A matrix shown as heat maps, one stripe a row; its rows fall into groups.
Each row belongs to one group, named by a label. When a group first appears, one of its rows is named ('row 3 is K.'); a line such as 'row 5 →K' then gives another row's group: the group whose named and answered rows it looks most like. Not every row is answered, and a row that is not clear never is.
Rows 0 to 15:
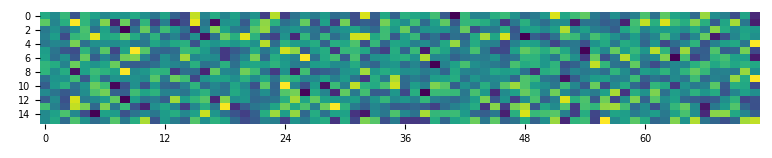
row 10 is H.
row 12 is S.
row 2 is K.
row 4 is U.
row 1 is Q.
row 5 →H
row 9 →U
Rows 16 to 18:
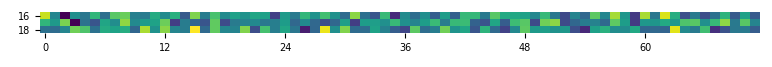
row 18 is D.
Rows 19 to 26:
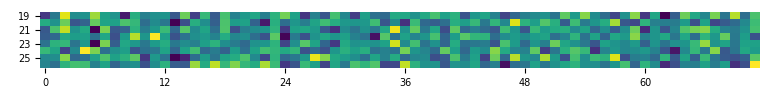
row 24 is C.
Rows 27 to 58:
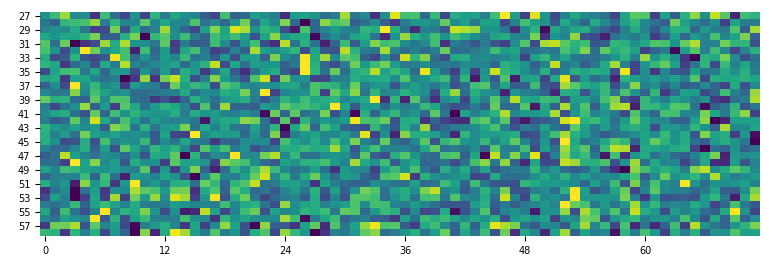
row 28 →D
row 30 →C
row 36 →K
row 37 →S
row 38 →U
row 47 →C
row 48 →S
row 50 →K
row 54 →S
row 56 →D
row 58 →K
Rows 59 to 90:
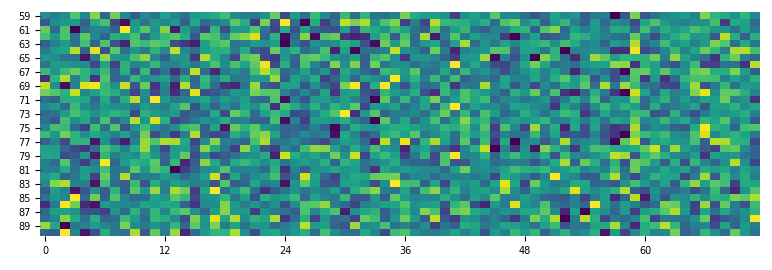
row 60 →H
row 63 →K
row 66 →U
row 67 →Q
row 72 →U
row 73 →D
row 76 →Q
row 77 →K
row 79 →U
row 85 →U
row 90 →C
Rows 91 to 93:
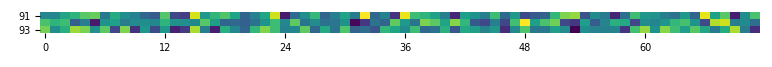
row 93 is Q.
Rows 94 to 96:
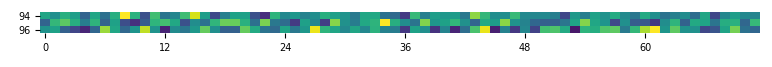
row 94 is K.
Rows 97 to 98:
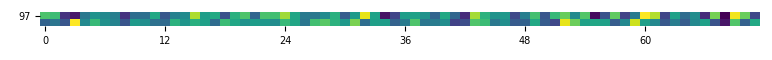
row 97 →C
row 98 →S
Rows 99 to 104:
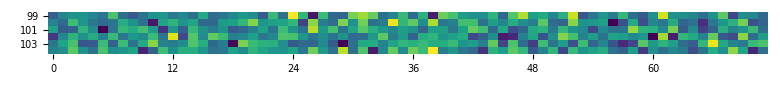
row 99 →H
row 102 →D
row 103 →Q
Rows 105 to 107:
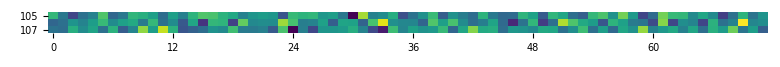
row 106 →D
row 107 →K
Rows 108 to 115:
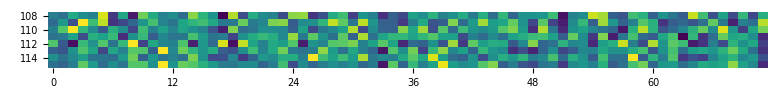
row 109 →S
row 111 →H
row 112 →D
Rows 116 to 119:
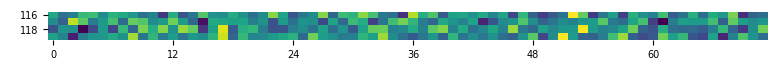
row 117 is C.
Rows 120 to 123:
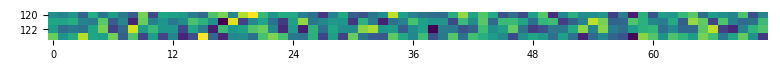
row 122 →S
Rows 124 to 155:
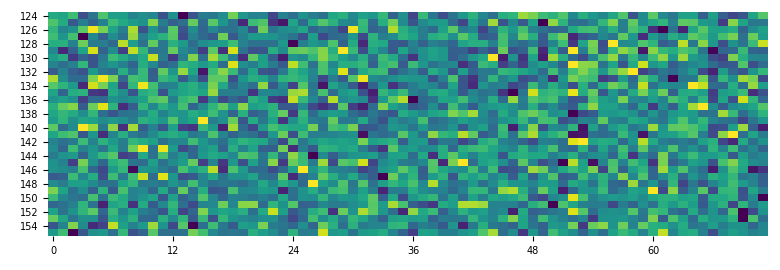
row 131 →S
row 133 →C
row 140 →Q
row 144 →H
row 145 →U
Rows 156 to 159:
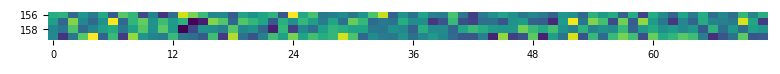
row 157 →C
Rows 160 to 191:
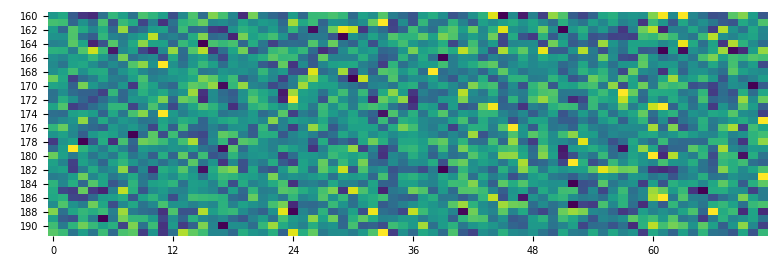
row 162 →D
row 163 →Q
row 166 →Q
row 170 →S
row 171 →U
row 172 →U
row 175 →U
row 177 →K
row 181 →U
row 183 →U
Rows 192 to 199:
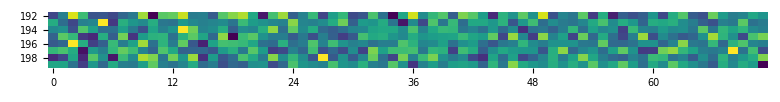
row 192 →C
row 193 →D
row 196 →C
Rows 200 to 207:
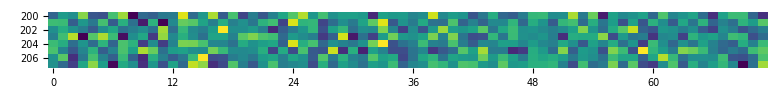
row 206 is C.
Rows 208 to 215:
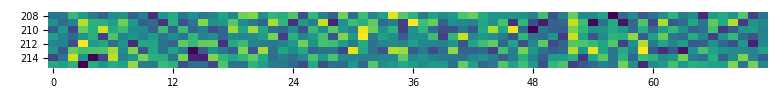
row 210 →S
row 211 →U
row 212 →S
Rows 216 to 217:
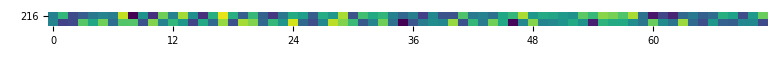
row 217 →D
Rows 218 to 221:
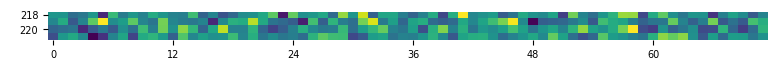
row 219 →S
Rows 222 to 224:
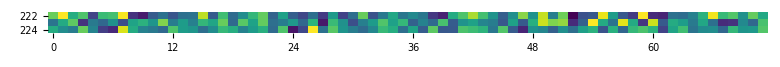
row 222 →Q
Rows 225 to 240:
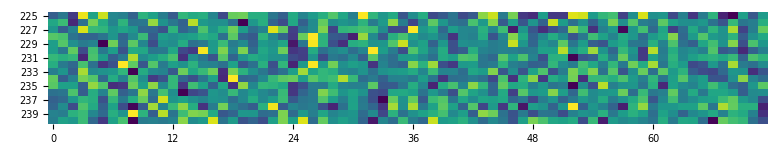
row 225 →S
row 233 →S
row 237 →K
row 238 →K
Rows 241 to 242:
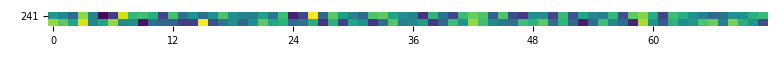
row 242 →Q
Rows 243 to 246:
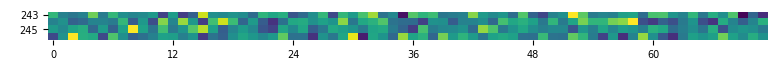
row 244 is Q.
